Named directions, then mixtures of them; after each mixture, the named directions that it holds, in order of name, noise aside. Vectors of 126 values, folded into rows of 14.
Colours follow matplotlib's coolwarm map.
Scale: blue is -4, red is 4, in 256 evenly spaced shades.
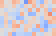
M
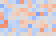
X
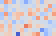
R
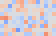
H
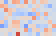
R, X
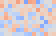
H, M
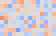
H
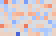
R, X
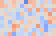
M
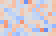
M, X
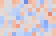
M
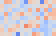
M, R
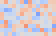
M, X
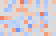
H, X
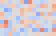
M, X
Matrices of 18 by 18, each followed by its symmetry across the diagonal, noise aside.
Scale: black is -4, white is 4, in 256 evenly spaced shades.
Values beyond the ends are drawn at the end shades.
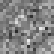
symmetric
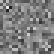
symmetric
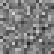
symmetric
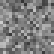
antisymmetric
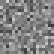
symmetric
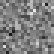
antisymmetric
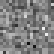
antisymmetric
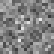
symmetric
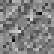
symmetric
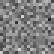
antisymmetric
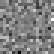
antisymmetric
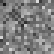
symmetric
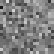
antisymmetric
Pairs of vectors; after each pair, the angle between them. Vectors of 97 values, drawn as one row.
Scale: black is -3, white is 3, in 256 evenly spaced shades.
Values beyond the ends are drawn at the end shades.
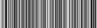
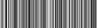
nearly parallel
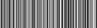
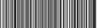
nearly opposite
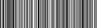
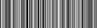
partly aligned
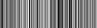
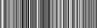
nearly opposite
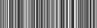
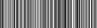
partly opposed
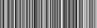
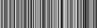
nearly opposite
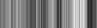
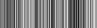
partly opposed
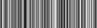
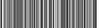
partly aligned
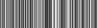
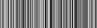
partly aligned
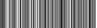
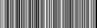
nearly opposite
